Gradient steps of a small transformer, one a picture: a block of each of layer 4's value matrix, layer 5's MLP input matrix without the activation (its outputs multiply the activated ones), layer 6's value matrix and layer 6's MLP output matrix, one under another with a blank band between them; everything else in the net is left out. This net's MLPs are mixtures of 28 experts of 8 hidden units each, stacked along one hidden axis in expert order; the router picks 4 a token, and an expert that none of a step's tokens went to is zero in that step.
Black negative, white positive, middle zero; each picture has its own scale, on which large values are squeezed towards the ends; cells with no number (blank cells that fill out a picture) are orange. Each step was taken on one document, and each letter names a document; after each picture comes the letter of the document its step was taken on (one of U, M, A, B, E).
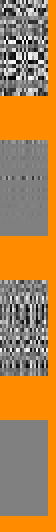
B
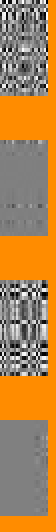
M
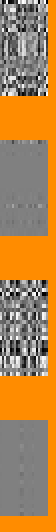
M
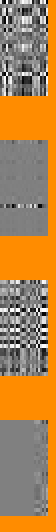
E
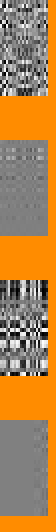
E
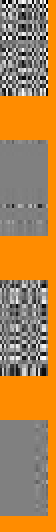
M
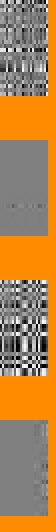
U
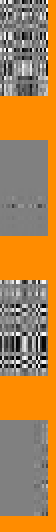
U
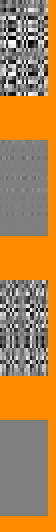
B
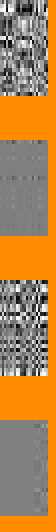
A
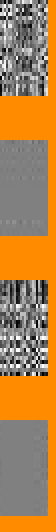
E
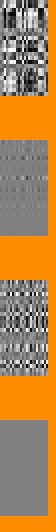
B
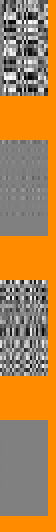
B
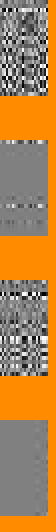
M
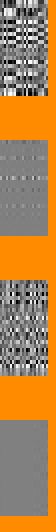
B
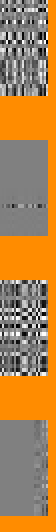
U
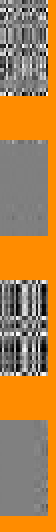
U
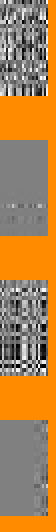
U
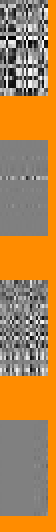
B
